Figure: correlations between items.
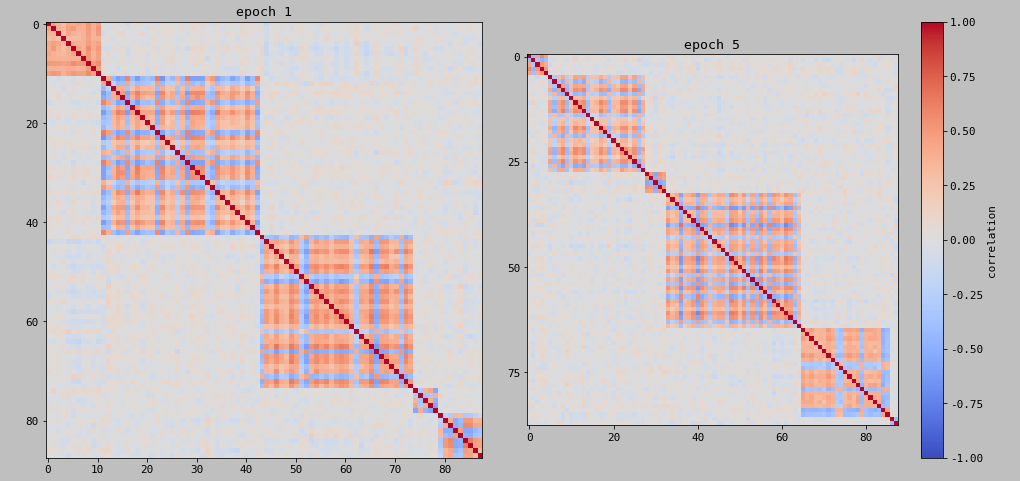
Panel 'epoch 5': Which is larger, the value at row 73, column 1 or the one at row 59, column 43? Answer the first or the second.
the first
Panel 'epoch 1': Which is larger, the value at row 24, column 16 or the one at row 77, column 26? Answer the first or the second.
the second
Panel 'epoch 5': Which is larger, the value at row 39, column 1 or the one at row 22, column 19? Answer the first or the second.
the first
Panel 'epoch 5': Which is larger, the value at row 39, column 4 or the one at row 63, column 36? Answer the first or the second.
the second
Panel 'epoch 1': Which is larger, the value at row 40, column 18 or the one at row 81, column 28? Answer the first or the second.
the first
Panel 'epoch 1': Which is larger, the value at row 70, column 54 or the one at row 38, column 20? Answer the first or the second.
the first
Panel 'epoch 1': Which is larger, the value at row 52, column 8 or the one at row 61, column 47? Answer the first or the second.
the second
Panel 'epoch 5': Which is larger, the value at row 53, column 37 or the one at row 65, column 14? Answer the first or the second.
the first
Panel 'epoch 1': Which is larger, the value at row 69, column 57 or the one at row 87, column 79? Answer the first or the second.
the first
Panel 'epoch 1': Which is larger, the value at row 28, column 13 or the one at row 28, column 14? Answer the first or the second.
the first
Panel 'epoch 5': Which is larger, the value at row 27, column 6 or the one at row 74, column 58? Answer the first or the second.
the second
